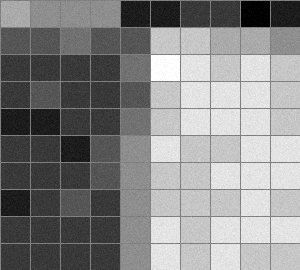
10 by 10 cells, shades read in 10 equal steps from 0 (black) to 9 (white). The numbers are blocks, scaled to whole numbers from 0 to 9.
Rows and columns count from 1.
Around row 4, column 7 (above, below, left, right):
8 8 7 8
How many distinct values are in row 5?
5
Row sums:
28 47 51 50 48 51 52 49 52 50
